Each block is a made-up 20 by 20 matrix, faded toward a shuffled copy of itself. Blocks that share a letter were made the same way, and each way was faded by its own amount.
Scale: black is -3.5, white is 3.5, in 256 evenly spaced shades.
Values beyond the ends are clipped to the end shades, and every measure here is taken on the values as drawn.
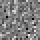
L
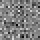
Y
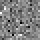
L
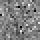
L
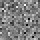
L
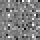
Y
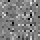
Y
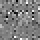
Y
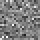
L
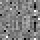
Y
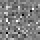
Y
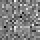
Y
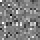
Y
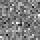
L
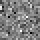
L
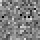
L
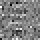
Y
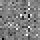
Y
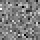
L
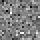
L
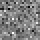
L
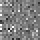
Y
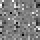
Y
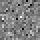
L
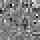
Y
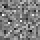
L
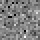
L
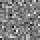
L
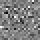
Y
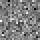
L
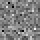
L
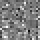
Y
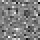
Y
